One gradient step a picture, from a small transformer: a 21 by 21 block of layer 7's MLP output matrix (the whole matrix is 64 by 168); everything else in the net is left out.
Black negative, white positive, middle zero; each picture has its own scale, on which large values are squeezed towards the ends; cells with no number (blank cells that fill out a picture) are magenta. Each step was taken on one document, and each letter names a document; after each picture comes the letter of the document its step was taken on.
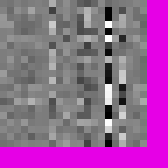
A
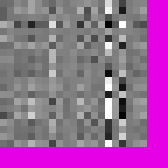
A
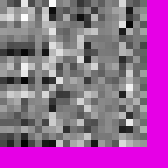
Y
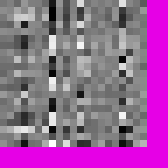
Y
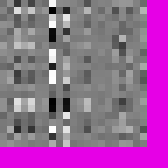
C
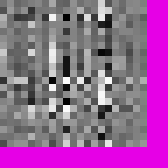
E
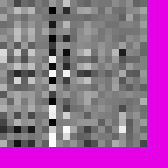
C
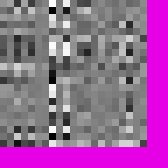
C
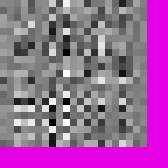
E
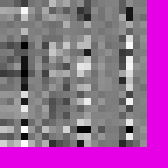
Y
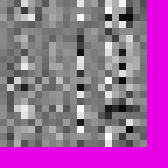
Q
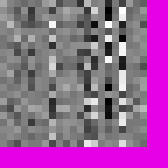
A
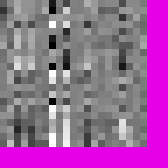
C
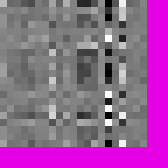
A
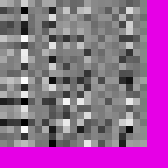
Y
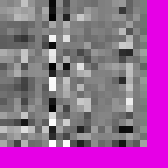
Y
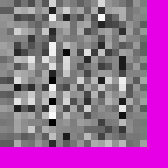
E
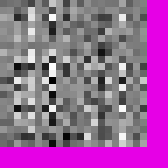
E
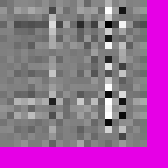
A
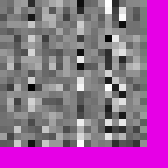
Q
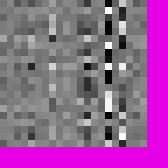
A
